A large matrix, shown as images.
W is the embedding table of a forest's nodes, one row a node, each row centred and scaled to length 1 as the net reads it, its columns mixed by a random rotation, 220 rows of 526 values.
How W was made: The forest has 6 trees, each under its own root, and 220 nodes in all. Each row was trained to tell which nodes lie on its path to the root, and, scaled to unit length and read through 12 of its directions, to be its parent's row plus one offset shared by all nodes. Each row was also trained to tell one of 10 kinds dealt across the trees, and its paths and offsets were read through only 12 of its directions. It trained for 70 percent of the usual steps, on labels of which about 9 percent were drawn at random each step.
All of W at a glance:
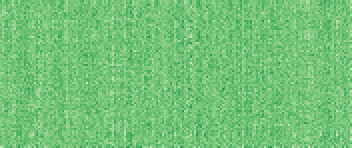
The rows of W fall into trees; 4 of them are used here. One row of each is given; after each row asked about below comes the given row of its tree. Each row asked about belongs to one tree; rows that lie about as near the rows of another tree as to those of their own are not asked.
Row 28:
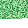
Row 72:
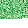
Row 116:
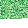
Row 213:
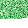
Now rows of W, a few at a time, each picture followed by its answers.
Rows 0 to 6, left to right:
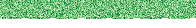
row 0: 28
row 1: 116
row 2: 213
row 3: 28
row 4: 213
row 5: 116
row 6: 116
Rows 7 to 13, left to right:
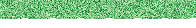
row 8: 116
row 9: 28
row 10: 116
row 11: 28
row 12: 28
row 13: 213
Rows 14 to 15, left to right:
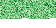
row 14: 116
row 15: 213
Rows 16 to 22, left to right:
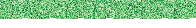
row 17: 28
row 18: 213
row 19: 72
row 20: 213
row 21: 72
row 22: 213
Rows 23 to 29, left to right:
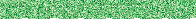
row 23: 213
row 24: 116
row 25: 28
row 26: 213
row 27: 213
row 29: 116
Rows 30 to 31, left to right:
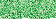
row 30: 28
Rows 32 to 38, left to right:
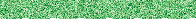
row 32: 116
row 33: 213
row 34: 28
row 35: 28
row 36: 213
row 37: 28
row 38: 28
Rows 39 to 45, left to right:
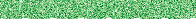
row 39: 28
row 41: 213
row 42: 28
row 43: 213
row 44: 28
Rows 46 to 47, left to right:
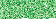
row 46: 213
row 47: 116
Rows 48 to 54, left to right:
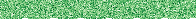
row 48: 116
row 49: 28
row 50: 28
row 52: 28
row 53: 116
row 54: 28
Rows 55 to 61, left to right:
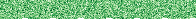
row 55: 28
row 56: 28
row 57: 28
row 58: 72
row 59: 116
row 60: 72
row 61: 28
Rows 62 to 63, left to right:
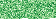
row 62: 116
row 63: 213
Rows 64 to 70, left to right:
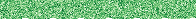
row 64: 116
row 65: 116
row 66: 213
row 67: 28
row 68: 72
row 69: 28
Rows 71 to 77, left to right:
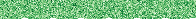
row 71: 28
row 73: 213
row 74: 28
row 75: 28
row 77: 213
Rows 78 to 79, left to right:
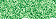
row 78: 116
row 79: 28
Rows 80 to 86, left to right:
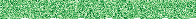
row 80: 213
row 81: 213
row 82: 28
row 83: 213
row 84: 213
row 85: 116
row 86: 213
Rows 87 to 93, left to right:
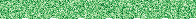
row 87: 116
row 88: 72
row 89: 28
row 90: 213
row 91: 116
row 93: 28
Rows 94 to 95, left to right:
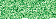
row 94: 116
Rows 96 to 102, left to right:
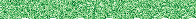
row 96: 213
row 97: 116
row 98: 213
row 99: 72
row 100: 72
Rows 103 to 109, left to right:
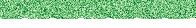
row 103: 213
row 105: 116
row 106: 28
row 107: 116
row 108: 28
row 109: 28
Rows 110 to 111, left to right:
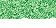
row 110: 28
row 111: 72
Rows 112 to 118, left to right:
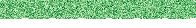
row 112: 213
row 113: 116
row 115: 28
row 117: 116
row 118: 213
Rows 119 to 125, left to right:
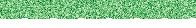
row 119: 116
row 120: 116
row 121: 116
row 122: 28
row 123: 72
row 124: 72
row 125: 72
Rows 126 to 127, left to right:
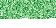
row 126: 213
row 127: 116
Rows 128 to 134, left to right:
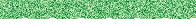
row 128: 28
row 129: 28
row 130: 213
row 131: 116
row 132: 116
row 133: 116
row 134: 116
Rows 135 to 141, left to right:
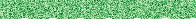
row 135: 213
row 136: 116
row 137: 213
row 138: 213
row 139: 116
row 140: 213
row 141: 28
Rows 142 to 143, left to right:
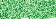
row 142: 213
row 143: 213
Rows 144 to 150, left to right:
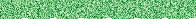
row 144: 28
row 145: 213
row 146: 116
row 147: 28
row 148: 72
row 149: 116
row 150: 213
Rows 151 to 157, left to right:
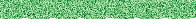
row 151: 213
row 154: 28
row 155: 28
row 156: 213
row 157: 213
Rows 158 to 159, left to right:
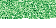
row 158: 28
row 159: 213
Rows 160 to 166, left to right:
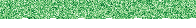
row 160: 72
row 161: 116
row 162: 213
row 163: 213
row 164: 28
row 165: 28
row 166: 28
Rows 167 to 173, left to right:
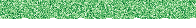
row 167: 28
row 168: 116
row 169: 116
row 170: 213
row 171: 28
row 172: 116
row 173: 116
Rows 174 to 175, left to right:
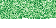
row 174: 72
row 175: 28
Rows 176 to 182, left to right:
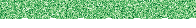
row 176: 116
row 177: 72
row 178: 213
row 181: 213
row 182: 116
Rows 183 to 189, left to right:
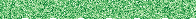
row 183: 116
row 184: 213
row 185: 116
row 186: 116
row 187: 72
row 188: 213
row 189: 116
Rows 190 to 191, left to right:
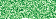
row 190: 116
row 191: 28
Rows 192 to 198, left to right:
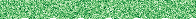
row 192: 213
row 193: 213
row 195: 116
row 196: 28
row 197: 28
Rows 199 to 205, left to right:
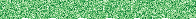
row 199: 28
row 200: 28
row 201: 28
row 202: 28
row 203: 28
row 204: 28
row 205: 28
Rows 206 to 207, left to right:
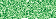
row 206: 213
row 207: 116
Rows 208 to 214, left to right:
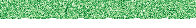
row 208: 213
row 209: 28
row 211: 72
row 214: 116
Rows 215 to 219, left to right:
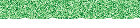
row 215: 213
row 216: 28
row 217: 28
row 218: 213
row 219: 28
